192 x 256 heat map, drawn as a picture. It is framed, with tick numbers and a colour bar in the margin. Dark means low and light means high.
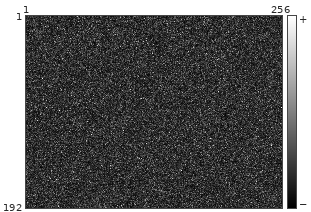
Overall the values sit about 20% of the way up the scale. No seam splits the table. There are no regular stripes. The halves do not mirror each other. The texture is fine-grained noise. No row or column stands out. No overall slope runs across the table. Most values sit low, with a long tail of high ones.
